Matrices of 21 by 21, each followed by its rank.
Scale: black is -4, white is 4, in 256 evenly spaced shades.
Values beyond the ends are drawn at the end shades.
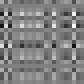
one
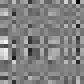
two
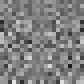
three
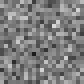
full rank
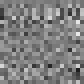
three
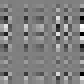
one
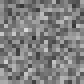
full rank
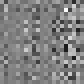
three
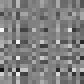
two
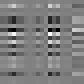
one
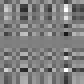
one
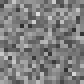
full rank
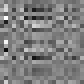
two
